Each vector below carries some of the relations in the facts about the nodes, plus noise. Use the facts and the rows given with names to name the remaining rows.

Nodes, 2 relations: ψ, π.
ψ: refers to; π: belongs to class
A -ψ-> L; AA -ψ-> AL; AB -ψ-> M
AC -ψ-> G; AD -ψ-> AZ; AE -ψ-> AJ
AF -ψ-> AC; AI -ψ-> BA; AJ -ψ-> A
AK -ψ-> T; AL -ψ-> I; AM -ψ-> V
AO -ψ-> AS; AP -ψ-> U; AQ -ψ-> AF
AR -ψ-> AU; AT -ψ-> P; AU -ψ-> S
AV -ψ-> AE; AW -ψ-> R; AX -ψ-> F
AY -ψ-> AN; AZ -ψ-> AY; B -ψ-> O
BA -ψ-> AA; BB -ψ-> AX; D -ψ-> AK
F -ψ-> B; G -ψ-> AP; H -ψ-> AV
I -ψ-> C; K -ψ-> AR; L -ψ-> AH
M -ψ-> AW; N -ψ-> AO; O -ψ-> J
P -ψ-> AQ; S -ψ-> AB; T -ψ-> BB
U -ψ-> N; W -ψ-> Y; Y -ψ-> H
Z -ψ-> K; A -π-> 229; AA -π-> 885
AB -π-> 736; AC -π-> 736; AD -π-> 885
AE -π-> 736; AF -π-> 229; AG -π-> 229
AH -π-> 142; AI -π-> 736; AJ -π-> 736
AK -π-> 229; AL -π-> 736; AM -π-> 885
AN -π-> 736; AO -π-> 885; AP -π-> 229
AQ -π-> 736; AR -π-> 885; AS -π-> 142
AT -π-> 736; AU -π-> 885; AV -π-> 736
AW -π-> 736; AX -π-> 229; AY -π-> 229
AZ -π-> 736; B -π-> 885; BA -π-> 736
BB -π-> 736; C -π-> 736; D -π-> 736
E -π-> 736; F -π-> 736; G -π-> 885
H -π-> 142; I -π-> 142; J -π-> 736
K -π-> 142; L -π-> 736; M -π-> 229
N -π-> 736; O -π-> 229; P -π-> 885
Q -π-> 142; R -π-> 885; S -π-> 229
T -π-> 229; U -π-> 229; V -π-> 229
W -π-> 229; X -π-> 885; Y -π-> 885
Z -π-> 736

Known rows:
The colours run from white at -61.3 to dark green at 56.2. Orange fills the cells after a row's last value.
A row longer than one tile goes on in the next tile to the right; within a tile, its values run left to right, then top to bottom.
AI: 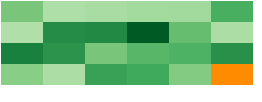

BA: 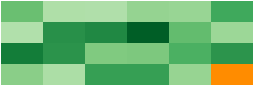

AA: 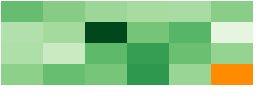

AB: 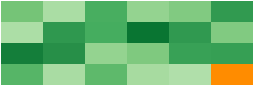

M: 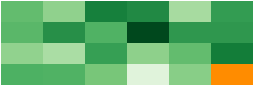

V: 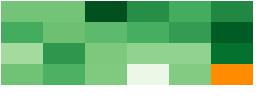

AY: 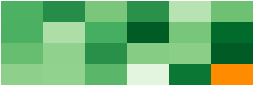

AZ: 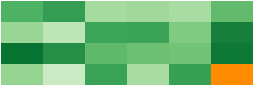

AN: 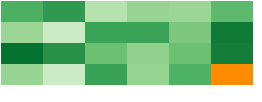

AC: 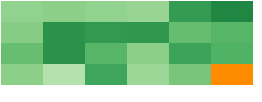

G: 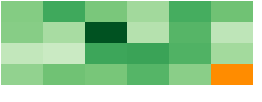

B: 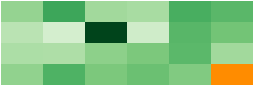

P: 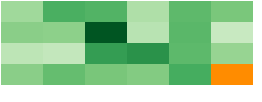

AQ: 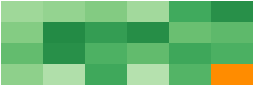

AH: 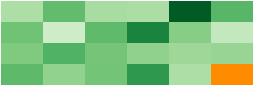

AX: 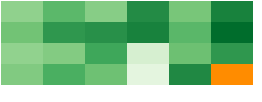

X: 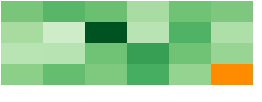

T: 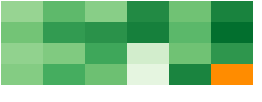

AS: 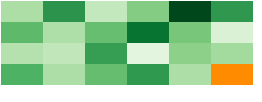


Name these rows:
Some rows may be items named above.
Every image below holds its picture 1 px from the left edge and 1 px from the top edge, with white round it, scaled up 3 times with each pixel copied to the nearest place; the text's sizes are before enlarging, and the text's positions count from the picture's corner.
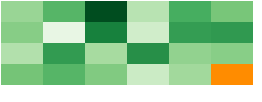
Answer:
AM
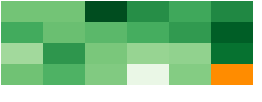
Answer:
V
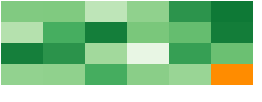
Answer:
J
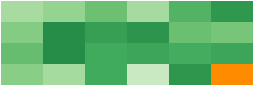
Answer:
AT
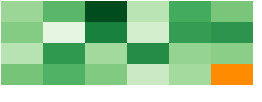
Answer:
AM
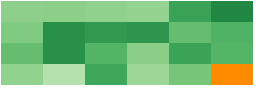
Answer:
AC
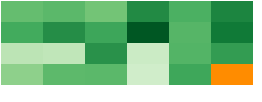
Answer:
U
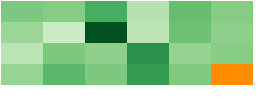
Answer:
Y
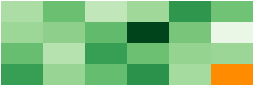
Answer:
I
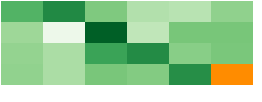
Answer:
AD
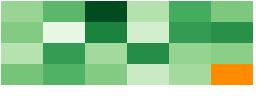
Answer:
AM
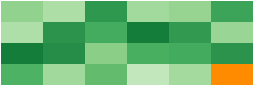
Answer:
Z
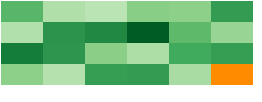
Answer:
C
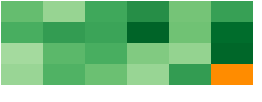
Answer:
A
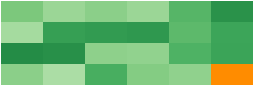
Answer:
E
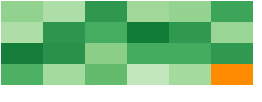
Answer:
Z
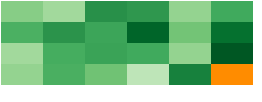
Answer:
W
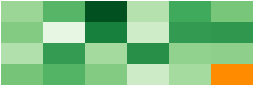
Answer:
AM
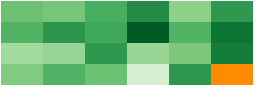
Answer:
AG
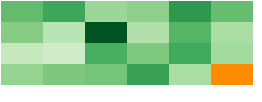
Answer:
AO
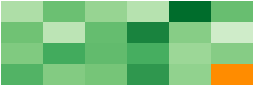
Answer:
H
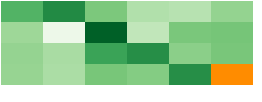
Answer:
AD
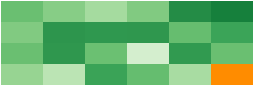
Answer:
N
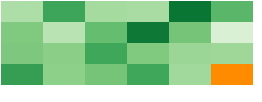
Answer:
Q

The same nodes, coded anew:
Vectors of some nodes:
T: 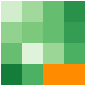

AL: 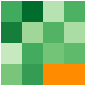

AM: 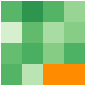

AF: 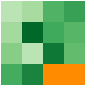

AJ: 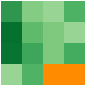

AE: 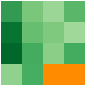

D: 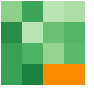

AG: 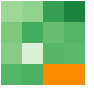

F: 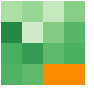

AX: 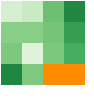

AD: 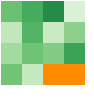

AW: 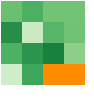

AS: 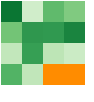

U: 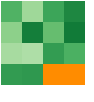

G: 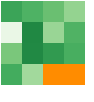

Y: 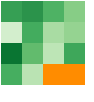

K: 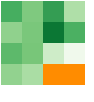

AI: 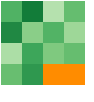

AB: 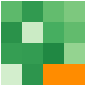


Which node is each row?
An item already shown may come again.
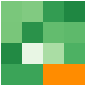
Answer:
W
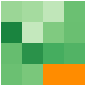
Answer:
J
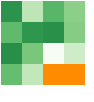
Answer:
H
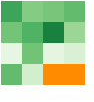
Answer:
I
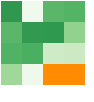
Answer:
AH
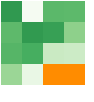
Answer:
AH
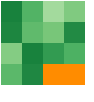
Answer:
N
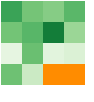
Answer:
I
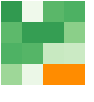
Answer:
AH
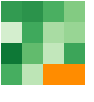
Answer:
Y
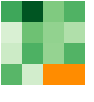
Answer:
AA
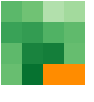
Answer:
AC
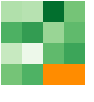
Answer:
AY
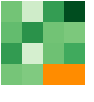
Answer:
A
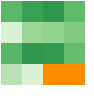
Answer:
R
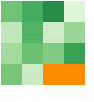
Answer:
AD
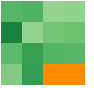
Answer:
E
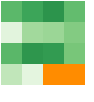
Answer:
R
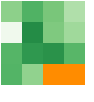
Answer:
P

